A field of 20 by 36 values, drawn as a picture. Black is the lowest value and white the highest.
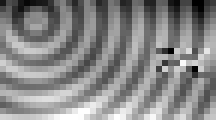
The middle right is the roughest part. Overall the values sit about 50% of the way up the scale. Values rise toward the bottom. The values follow a bell shape. An odd patch, rougher than its surroundings, sits in the middle right. Concentric rings centre on the top left.
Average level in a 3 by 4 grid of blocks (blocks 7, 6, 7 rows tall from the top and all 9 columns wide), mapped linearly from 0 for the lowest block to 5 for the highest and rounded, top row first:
0110
4223
4543
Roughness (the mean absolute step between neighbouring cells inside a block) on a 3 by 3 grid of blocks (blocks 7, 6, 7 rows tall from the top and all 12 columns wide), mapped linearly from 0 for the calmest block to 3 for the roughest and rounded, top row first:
0 0 0
0 1 3
0 1 1
